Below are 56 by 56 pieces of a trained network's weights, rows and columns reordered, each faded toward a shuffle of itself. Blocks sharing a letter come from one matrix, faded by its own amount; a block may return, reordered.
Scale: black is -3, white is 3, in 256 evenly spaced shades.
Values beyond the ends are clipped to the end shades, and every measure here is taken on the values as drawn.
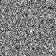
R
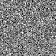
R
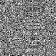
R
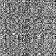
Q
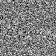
R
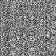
Q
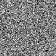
R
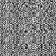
Q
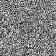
R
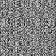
Q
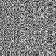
Q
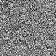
R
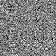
R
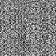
Q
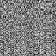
Q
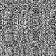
Q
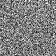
R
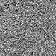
R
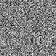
R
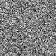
R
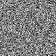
R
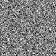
R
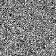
R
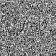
R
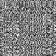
Q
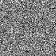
R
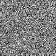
R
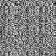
Q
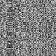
Q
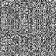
Q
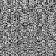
Q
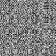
Q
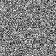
R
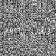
Q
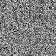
R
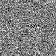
R
